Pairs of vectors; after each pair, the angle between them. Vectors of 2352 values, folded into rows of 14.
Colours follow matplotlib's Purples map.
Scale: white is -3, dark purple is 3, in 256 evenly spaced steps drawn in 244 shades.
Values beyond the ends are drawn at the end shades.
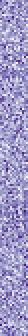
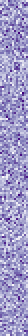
partly opposed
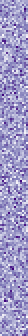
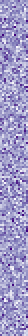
nearly opposite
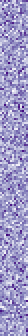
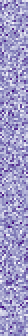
nearly opposite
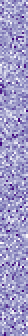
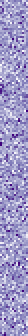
nearly parallel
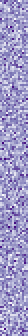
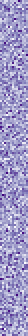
nearly opposite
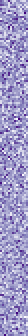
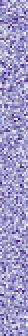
nearly parallel
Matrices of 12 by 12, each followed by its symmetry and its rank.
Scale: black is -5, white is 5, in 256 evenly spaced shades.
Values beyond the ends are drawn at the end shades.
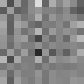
neither, rank two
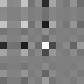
symmetric, rank one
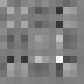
symmetric, rank two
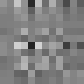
neither, rank two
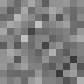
symmetric, full rank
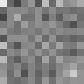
symmetric, rank two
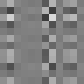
neither, rank one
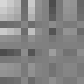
symmetric, rank one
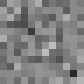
symmetric, full rank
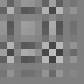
symmetric, rank one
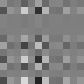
neither, rank one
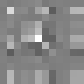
symmetric, rank two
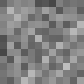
symmetric, full rank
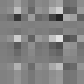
neither, rank one
